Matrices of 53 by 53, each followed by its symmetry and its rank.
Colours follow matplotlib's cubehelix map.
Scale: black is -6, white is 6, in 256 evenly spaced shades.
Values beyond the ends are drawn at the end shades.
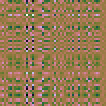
neither, rank two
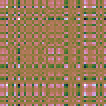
symmetric, rank two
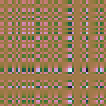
symmetric, rank one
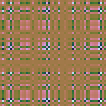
symmetric, rank one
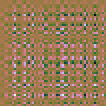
antisymmetric, rank two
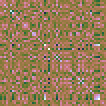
symmetric, rank five
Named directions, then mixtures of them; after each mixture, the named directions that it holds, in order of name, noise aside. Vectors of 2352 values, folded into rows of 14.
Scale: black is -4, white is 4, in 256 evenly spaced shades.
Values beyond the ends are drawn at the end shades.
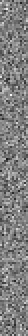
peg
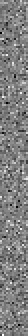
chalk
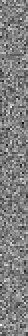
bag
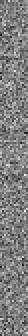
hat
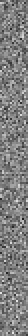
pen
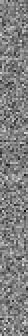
hat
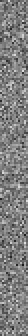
hat, pen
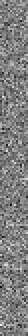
bag, chalk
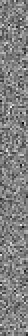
bag, pen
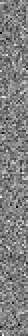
chalk, pen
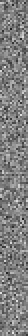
pen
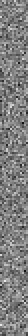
bag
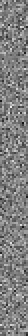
bag, pen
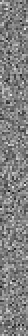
chalk, peg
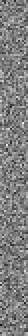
bag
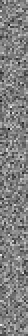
bag, hat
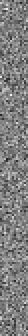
peg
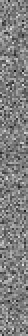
hat, pen
